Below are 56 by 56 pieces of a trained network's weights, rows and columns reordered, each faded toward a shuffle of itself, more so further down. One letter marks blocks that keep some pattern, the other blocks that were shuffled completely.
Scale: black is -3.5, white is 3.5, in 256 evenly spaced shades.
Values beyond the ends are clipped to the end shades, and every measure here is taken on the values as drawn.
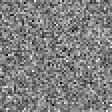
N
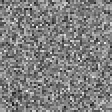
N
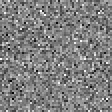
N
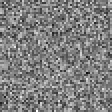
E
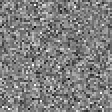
E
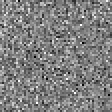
N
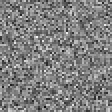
E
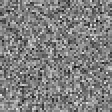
N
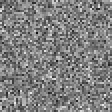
E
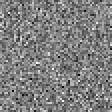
E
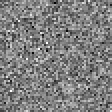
N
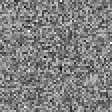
E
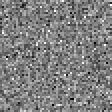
N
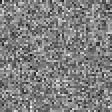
N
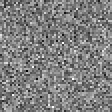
E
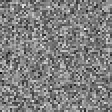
N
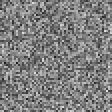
E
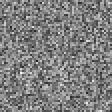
E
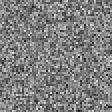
E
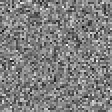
E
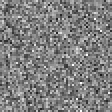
E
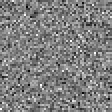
E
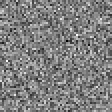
N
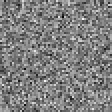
E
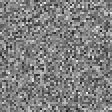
E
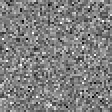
N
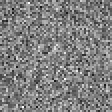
N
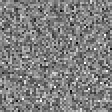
N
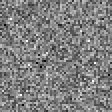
E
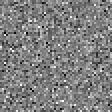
N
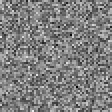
E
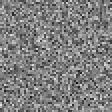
E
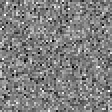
E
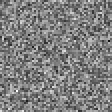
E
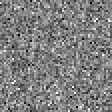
N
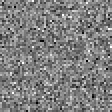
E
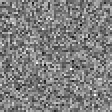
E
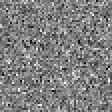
E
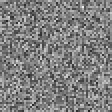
E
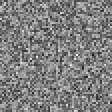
E
